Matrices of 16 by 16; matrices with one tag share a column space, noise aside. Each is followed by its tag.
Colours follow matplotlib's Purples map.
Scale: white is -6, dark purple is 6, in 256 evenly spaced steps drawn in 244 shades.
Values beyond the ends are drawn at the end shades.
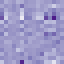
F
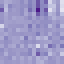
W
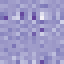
F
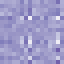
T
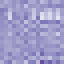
F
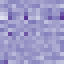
F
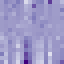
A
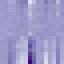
A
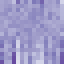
A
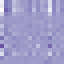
W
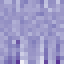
A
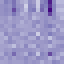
W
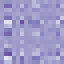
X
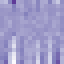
A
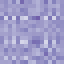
T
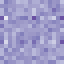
T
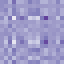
T
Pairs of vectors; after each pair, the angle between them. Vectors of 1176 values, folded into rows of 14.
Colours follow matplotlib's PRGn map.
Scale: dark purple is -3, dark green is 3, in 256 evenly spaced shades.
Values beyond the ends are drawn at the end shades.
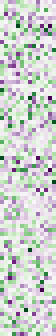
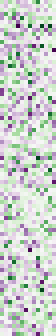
nearly opposite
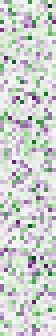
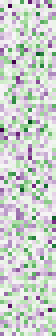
partly opposed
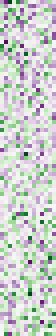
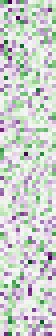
nearly opposite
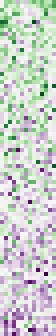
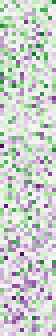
partly aligned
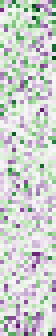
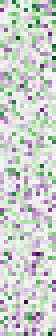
nearly parallel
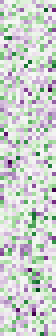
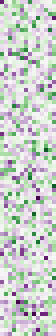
partly aligned
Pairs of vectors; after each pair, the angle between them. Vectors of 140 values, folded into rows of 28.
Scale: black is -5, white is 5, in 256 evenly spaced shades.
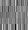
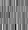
nearly parallel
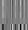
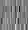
partly opposed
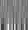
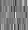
partly opposed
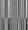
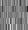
orthogonal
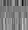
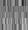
nearly parallel
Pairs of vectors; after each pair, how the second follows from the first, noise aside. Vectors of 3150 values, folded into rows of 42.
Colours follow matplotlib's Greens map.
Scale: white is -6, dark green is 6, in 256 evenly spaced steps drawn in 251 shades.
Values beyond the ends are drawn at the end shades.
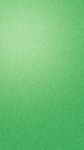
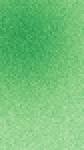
negated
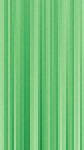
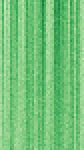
reversed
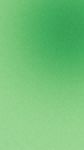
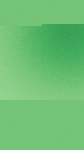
partly zeroed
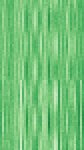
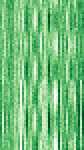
scaled up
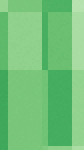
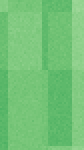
shrunk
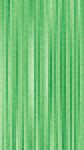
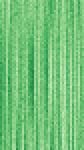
negated
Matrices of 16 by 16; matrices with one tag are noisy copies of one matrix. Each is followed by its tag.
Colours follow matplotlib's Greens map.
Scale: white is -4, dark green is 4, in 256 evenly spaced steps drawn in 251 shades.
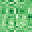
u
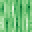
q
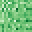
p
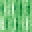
q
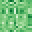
u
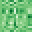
u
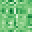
u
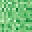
p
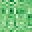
u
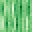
q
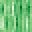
q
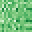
p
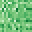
p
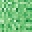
p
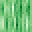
q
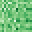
p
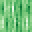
q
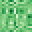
u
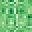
u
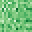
p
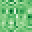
u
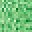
p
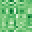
u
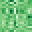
u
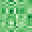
u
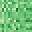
p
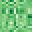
u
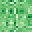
u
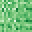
p
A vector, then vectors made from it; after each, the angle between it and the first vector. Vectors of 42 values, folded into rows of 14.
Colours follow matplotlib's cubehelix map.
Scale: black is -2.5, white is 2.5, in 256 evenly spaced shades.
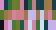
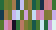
partly aligned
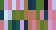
orthogonal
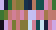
nearly parallel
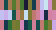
orthogonal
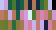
partly aligned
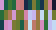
nearly parallel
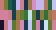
orthogonal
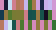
orthogonal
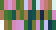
nearly opposite
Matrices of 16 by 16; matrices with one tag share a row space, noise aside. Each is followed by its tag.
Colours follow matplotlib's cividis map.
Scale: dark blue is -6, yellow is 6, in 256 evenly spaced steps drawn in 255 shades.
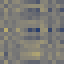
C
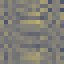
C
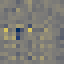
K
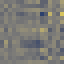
C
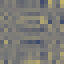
C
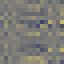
C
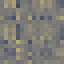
K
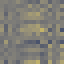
C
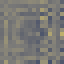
C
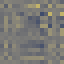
C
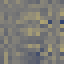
C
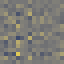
K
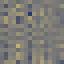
K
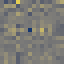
K
